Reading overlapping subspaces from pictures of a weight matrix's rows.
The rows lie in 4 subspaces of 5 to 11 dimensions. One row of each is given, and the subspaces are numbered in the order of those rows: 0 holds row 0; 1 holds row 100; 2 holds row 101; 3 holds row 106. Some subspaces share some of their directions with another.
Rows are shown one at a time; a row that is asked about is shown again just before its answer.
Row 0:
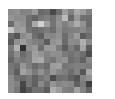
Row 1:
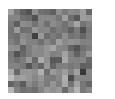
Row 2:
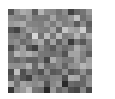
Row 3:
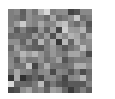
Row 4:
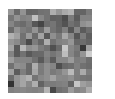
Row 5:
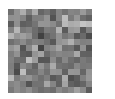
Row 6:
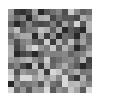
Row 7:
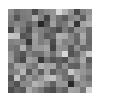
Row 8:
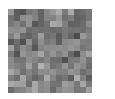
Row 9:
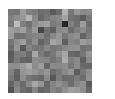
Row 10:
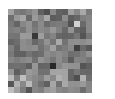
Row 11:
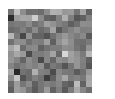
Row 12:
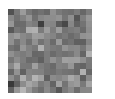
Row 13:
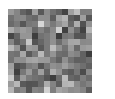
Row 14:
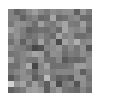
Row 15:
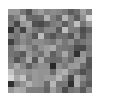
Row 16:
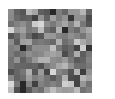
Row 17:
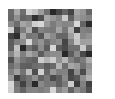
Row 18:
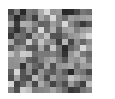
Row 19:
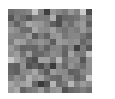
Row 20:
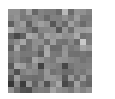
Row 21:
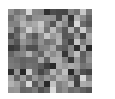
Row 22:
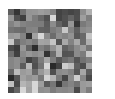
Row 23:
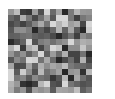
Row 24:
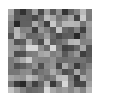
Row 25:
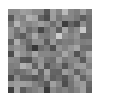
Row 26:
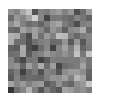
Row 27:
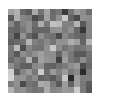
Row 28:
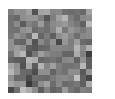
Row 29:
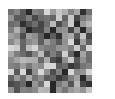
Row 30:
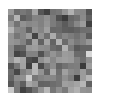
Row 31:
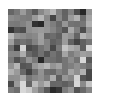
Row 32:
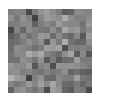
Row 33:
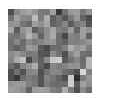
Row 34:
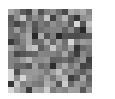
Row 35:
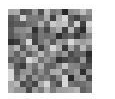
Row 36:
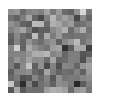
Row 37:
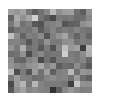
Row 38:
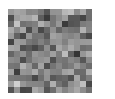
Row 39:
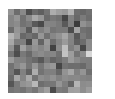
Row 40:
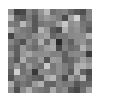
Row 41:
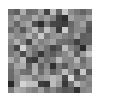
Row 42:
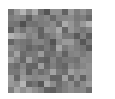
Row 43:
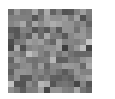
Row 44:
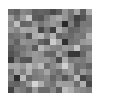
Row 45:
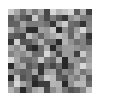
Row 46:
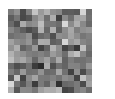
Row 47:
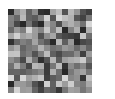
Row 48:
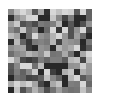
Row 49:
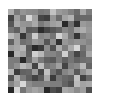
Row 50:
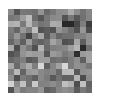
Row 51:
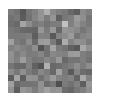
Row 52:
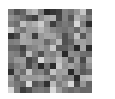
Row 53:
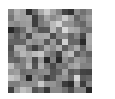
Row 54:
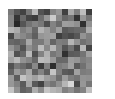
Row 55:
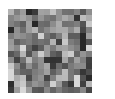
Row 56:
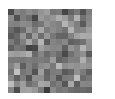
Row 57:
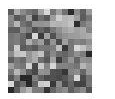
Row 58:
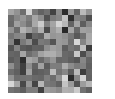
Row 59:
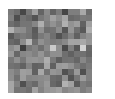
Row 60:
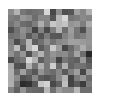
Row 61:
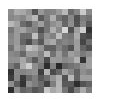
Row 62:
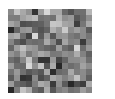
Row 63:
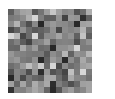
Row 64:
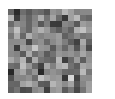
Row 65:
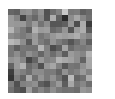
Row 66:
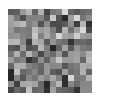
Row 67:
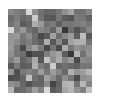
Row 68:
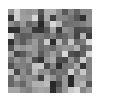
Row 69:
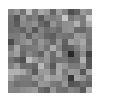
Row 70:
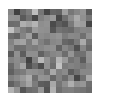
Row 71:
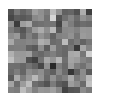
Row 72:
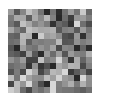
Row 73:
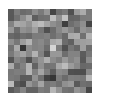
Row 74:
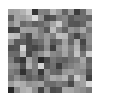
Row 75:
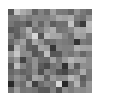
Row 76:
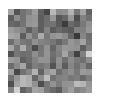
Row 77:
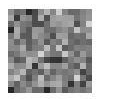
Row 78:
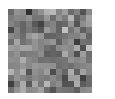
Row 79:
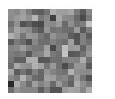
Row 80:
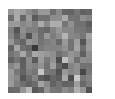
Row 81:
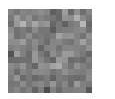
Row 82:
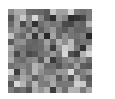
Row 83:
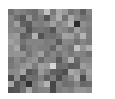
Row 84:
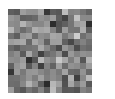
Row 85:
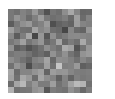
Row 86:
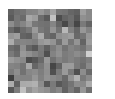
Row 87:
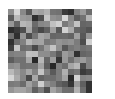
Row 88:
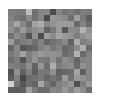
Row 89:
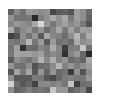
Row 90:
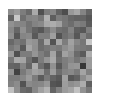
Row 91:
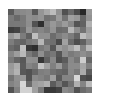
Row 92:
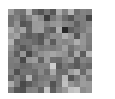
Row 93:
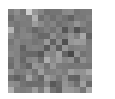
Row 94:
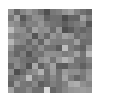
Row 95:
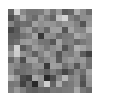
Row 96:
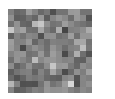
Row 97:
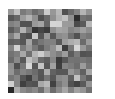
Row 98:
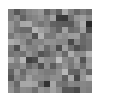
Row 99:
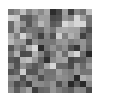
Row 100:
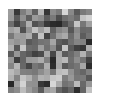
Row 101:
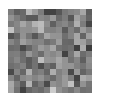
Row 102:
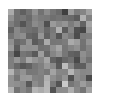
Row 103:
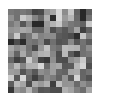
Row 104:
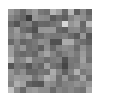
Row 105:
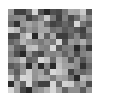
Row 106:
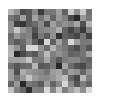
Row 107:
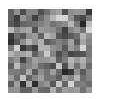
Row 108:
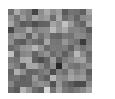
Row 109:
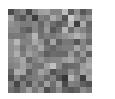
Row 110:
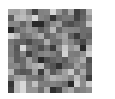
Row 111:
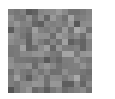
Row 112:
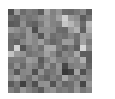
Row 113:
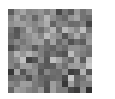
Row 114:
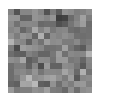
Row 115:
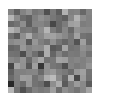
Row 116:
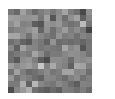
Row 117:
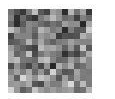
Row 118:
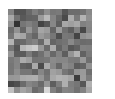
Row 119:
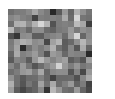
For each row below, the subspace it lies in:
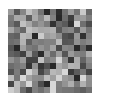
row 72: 2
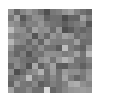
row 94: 1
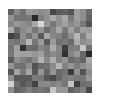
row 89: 1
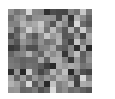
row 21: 2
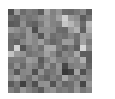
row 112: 0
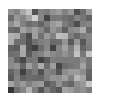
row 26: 2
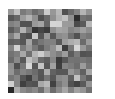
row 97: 3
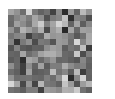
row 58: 2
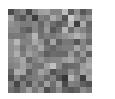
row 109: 2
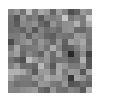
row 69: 1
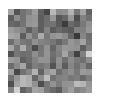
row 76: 3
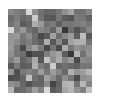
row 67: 1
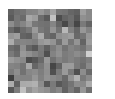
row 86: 0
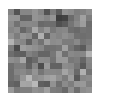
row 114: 0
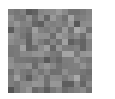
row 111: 1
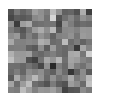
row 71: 0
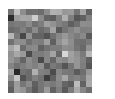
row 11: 0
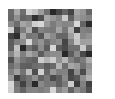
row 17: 1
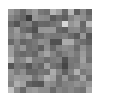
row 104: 0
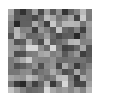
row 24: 3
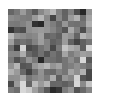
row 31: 3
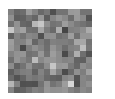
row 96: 1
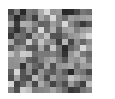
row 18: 0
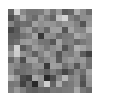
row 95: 0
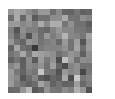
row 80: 1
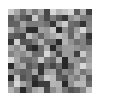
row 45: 0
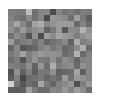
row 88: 2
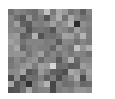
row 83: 2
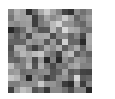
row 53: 1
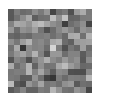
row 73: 0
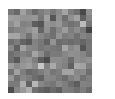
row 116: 0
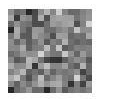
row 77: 1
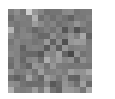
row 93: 1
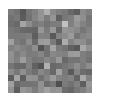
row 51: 0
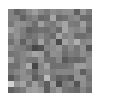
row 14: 0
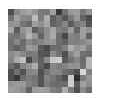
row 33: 1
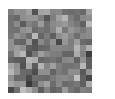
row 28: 1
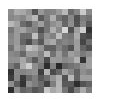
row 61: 3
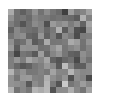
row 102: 0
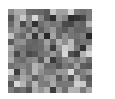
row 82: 3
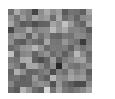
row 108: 3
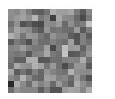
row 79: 0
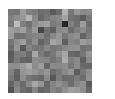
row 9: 0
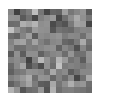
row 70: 3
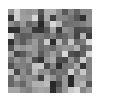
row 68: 1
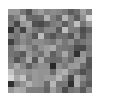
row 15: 1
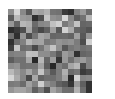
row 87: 1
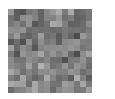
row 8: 0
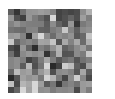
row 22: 0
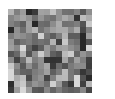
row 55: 1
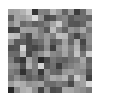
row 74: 2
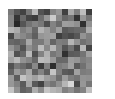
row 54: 3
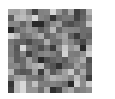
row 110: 2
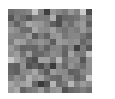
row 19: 0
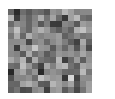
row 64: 1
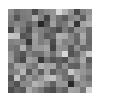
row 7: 1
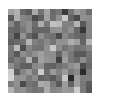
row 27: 1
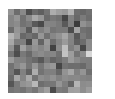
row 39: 1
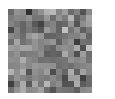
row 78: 2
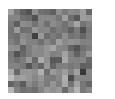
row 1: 1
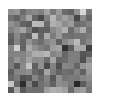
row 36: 3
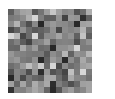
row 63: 1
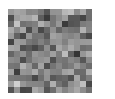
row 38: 3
